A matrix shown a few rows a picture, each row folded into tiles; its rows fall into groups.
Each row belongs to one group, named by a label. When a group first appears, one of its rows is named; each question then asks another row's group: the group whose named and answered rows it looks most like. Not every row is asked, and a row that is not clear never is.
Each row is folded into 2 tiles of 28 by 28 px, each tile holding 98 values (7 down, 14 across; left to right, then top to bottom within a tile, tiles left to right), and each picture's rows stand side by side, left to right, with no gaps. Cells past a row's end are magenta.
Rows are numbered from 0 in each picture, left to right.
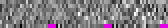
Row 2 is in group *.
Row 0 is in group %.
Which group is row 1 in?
*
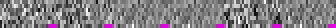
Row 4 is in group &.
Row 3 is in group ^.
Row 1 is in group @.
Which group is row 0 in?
*
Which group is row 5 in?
^
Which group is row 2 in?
^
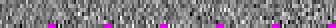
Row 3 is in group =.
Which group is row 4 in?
^
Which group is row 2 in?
^
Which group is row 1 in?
*
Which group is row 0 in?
%
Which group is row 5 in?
*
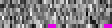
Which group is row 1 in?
&
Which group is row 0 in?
@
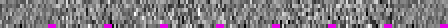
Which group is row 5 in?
*
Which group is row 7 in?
%
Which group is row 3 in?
@
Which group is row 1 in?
&
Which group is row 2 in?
*
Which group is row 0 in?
%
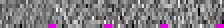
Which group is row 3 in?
&
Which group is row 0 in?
%
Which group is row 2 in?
%
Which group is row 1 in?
^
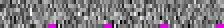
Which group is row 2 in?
*
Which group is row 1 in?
*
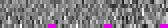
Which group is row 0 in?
^
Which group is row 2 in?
@
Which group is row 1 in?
^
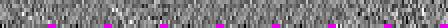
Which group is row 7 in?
@
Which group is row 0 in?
*
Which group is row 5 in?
%
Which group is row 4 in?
%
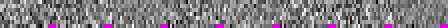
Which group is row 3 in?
*
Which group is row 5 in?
*
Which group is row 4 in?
^
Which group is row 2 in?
^
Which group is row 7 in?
%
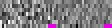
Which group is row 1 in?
%
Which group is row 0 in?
=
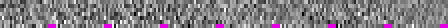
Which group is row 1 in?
=
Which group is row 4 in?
^
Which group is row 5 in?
=
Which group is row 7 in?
^
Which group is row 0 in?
@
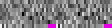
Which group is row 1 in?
=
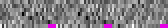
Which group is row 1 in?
=
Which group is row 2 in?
^
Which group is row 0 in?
=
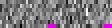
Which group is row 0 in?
%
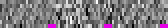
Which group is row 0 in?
%
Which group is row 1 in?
&
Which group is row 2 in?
%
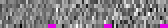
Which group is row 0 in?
%
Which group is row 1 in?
^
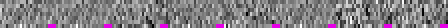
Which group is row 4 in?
=
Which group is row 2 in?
&
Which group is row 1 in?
^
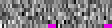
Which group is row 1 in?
*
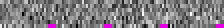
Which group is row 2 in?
@
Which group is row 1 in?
%
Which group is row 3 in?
*
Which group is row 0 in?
=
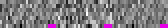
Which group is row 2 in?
%
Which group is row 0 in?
%
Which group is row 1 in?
@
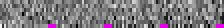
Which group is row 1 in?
%
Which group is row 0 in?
=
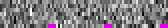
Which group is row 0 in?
@
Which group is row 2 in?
&
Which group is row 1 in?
=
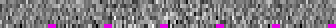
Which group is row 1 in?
&
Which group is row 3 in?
*
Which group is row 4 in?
^
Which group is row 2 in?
@
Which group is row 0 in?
%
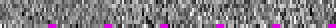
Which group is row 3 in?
*
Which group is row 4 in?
@
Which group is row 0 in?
=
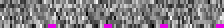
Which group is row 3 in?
@
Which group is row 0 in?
@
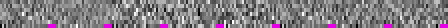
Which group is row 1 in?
^
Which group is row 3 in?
&
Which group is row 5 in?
*
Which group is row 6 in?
%
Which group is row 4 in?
=
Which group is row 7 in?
^
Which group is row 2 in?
*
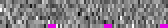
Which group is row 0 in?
^
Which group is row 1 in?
=
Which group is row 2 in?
^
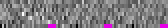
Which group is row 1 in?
%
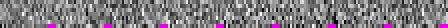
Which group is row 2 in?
@
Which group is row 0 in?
*
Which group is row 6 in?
*
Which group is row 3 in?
=
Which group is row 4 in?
*
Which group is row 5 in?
&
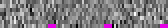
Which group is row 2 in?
*
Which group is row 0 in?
&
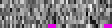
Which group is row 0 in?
&
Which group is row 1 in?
&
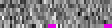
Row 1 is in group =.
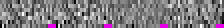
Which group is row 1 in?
*
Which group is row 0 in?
*
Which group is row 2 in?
%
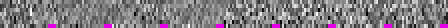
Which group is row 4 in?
*
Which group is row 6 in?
&
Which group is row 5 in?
*
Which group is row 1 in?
%
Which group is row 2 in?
=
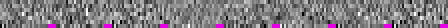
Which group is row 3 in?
^
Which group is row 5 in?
=
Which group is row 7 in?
*
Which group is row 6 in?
*
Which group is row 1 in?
@
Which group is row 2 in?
*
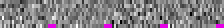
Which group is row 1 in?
^
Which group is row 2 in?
*
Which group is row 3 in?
=
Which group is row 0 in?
@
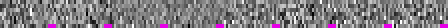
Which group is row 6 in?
=
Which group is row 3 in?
%
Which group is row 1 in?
&
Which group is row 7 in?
=
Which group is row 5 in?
&
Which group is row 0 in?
@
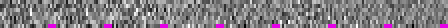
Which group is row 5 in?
=
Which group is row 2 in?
*
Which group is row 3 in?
^
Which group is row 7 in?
%
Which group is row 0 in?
@
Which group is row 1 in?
@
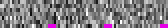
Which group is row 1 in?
@
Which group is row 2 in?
=
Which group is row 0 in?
&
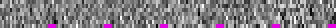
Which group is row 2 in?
^
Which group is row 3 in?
&
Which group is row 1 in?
^
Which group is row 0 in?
&
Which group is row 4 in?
@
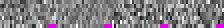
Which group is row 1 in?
^
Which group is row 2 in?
=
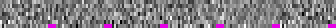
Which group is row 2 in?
*
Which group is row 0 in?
=
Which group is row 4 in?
^
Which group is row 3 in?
@
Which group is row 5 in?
=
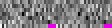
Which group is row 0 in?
=
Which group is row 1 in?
=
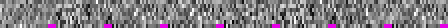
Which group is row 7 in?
*
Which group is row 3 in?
*
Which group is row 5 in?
&
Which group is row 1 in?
&
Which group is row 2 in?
*
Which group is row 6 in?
@
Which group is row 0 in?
^
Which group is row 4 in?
*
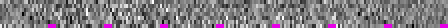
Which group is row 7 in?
%
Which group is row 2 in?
&
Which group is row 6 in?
=
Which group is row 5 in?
@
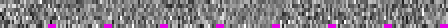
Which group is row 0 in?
&
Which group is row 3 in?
@
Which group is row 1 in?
@
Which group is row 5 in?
=
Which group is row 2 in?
^
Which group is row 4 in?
^
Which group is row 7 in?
@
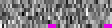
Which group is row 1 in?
@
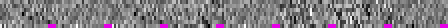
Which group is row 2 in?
=
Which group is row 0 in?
=
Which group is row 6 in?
&
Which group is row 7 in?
%
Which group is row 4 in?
^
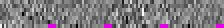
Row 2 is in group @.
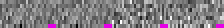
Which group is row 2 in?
=
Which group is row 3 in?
@
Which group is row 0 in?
%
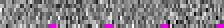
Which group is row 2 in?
^
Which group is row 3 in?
*
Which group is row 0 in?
^
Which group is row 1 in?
@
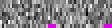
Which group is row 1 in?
&
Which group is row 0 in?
=
